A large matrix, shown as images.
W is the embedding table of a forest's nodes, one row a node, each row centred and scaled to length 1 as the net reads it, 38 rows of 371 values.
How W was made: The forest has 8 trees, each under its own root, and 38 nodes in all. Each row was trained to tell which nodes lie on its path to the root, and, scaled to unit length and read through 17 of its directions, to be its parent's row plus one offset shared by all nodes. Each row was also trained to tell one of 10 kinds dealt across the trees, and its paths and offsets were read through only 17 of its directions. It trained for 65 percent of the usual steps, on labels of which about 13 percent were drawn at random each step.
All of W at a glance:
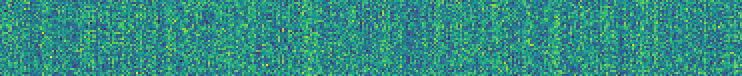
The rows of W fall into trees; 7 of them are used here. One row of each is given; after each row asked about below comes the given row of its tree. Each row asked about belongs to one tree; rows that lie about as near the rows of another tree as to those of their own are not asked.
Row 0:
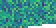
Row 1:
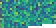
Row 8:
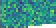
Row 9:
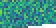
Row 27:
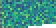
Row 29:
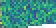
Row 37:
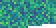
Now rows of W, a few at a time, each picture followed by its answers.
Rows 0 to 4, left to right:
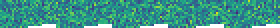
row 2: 0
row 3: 27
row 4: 9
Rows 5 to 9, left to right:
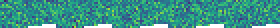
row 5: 27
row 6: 8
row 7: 29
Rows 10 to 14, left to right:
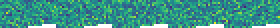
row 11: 37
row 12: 37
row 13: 0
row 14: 0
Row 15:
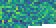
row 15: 27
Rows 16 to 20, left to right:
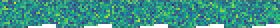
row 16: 1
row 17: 27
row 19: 37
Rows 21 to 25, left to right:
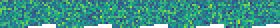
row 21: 1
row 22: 0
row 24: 8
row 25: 1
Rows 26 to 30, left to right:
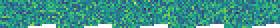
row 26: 37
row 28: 1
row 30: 29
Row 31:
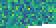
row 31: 37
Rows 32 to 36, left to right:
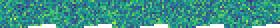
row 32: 27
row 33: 27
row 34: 9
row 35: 1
